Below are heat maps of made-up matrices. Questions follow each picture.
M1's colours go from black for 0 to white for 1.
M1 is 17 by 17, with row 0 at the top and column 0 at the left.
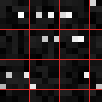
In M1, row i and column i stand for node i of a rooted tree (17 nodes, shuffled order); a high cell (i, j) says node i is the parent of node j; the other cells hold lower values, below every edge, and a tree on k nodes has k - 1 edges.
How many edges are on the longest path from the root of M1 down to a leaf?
5
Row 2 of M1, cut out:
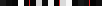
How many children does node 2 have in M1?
5
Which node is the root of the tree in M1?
2
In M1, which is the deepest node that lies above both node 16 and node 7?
6
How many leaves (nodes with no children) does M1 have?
12
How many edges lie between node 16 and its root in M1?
4
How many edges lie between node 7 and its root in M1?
2
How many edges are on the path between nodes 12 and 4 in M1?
1
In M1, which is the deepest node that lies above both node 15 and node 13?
6
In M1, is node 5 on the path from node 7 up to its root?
no
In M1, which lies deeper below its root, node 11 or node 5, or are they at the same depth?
node 5
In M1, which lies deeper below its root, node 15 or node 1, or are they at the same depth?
node 15
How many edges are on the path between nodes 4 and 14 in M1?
2
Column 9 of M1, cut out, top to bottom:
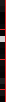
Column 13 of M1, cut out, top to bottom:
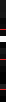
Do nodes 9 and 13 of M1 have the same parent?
yes
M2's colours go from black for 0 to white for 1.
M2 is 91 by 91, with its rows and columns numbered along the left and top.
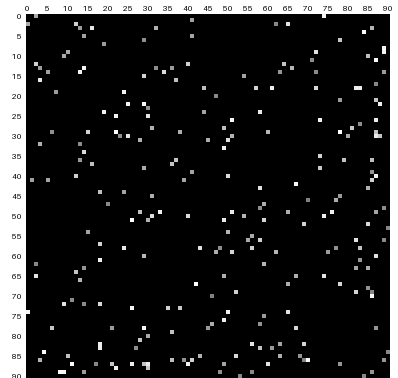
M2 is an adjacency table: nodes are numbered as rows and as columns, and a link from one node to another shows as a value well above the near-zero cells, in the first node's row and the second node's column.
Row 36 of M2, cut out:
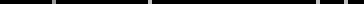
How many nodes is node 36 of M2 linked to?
4
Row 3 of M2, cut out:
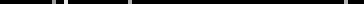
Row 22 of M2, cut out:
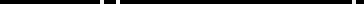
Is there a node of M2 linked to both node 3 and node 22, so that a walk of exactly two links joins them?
no
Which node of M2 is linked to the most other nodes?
node 87
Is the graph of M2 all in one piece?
no
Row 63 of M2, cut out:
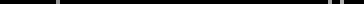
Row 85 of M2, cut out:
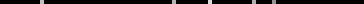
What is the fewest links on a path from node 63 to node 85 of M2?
1
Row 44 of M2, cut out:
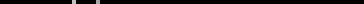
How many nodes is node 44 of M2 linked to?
2
